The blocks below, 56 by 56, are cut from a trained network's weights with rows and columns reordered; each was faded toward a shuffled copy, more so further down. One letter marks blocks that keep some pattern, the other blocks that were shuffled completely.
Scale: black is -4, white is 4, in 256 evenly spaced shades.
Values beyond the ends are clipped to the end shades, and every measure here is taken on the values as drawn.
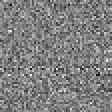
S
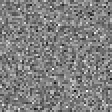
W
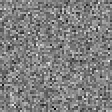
W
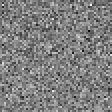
W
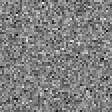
W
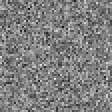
W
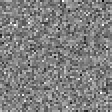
W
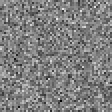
W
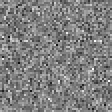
S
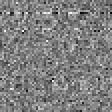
S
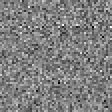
S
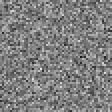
W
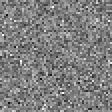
W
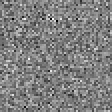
S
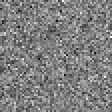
W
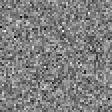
W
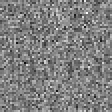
S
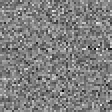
S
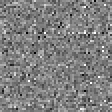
S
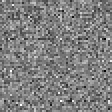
S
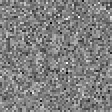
W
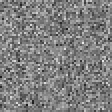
S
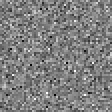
W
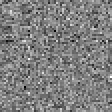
S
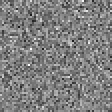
W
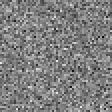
W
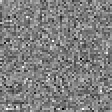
S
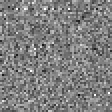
S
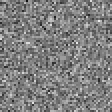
W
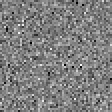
W
